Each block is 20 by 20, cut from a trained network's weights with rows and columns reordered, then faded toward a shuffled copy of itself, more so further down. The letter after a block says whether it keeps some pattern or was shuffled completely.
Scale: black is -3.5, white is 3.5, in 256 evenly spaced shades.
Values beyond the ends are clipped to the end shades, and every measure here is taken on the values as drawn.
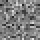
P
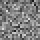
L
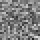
P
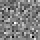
L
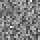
L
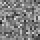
L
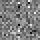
P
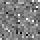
L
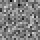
L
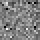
P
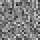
P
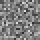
L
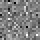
P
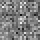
P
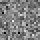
L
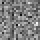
P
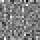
P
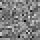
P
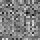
P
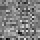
P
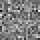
P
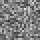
L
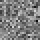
P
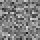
P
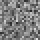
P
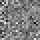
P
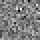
L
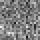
P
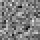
P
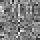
P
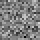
L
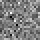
L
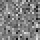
P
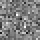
P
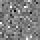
L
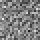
L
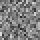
P
